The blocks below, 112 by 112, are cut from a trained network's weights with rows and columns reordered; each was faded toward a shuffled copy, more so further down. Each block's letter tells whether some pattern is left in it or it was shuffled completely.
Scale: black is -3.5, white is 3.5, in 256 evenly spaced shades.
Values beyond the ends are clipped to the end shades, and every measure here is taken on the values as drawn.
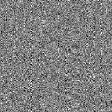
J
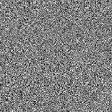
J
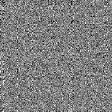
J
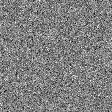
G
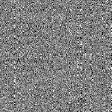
J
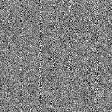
J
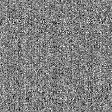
J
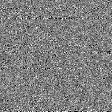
J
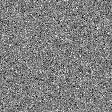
G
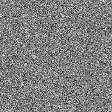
J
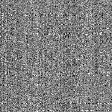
J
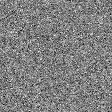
G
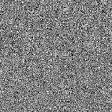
J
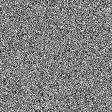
G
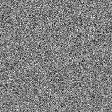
J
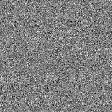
J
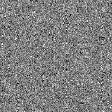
J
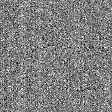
J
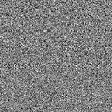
J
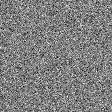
G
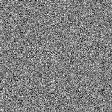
J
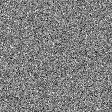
G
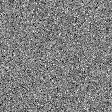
G
